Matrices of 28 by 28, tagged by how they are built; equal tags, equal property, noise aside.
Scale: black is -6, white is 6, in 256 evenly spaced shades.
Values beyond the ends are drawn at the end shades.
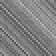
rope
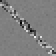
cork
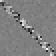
cork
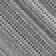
rope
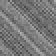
rope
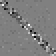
cork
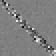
cork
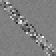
cork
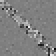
cork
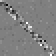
cork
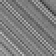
rope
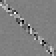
cork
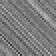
rope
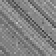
rope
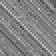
rope
